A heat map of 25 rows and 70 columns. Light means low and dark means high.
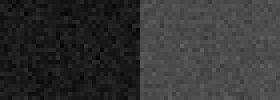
The table splits into one row of 2 panels. Panel 1,1: very high, fine-grained, faint in contrast. Panel 1,2: high, fine-grained, faint in contrast.
